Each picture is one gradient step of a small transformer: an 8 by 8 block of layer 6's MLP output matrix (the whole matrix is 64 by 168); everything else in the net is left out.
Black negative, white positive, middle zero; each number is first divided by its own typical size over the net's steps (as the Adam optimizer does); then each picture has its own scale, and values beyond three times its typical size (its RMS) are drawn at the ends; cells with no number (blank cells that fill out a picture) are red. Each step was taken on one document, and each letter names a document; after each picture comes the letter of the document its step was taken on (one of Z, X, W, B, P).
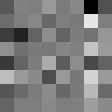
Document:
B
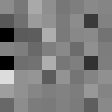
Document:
B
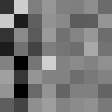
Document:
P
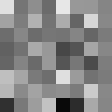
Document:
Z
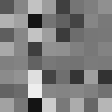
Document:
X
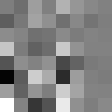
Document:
X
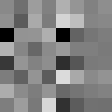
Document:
X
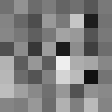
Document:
Z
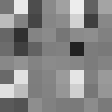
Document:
P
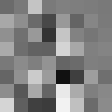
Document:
X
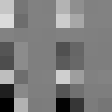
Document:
Z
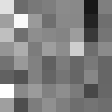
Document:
P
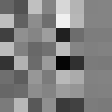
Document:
X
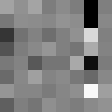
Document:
B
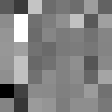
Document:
P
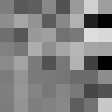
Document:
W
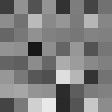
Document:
Z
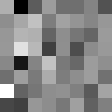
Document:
P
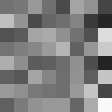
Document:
W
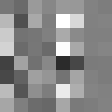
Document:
X
